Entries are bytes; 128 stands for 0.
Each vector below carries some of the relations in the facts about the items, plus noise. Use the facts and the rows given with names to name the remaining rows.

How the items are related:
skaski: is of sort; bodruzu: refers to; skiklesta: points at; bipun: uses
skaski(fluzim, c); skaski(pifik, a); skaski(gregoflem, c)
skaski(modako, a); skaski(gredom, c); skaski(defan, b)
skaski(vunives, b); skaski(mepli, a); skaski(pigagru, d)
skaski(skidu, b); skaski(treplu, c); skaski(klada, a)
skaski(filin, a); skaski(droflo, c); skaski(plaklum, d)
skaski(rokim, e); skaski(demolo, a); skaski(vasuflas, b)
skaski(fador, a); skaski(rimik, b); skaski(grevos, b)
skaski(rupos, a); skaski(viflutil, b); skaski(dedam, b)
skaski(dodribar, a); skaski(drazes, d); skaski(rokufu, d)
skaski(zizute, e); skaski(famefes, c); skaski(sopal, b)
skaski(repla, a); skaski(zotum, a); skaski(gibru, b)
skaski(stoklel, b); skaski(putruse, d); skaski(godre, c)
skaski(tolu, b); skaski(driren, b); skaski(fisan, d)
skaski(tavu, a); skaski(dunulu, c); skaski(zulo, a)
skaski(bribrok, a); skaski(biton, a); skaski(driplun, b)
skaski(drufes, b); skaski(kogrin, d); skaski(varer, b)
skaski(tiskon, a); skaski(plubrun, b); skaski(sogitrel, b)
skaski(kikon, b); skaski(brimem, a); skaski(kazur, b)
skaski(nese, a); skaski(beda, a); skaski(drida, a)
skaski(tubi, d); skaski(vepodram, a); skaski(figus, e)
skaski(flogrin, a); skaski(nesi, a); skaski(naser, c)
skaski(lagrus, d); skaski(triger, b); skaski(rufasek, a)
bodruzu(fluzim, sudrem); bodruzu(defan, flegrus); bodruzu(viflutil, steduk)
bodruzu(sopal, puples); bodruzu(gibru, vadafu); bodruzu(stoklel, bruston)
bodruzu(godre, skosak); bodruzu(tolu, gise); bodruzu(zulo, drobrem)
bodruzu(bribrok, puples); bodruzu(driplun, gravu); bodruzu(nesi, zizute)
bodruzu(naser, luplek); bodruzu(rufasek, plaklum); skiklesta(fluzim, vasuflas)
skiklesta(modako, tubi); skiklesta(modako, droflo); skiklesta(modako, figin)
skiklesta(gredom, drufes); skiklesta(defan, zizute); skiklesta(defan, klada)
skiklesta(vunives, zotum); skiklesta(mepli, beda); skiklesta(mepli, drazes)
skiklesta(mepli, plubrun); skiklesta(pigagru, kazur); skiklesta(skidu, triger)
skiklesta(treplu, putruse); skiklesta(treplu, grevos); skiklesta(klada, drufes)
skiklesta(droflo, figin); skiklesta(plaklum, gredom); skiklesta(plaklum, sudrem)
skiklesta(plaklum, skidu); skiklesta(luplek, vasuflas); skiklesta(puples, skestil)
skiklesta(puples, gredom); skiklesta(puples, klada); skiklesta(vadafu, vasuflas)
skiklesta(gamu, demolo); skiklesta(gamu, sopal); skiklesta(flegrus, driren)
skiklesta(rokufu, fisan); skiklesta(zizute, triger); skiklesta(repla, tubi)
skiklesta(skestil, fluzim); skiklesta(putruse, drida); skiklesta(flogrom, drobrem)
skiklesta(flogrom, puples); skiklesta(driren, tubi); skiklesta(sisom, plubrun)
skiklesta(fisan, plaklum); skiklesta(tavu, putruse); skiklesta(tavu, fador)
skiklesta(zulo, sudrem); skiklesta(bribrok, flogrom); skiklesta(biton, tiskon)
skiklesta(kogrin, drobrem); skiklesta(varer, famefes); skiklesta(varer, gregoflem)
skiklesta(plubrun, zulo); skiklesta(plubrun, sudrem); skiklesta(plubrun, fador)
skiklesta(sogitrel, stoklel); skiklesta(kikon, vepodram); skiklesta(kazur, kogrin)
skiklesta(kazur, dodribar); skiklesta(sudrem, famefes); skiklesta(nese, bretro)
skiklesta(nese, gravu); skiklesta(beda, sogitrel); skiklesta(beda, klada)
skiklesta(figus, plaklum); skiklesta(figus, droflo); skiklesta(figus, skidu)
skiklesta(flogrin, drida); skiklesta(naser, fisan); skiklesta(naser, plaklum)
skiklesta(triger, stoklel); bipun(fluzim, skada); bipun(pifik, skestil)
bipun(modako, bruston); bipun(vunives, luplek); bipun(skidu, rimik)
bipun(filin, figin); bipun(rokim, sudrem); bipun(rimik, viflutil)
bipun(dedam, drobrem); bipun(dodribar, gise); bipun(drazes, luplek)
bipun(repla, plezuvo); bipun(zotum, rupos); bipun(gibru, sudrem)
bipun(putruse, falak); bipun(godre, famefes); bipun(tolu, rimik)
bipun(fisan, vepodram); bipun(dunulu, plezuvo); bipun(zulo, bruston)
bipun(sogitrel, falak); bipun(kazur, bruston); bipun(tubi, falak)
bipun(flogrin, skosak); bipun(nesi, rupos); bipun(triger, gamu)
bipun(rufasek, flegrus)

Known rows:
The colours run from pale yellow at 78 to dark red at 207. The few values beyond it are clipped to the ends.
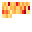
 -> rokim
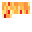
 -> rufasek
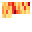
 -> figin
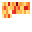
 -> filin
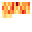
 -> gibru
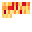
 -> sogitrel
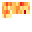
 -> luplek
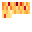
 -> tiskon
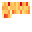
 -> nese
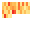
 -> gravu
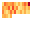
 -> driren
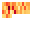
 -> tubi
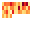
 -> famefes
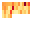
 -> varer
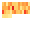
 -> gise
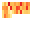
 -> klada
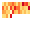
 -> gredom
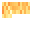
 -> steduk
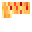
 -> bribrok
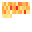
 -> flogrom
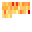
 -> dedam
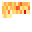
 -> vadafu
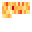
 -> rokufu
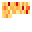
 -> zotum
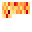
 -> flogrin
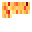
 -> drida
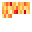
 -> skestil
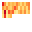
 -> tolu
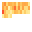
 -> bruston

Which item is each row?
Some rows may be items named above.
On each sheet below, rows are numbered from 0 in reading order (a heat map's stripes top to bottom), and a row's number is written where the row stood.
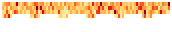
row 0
pifik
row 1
tubi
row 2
plezuvo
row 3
filin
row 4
figus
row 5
skidu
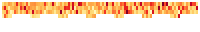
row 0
demolo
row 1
vunives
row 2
sogitrel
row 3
fisan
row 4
figin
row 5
famefes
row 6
gredom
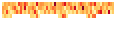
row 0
gamu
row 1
fador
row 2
zulo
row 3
skestil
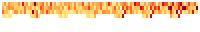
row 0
falak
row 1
drazes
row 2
sisom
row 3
kikon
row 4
gredom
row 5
gredom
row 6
fluzim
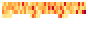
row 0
falak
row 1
demolo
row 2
vepodram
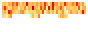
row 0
grevos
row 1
sopal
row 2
rupos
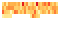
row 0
falak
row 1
brimem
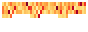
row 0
treplu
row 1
dunulu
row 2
defan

